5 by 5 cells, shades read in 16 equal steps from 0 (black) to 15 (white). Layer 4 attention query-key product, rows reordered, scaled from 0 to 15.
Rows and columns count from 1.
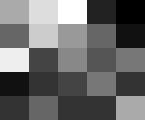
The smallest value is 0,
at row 1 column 5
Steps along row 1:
up up down down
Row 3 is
14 4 8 5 7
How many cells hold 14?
1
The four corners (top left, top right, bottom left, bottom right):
10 0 3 10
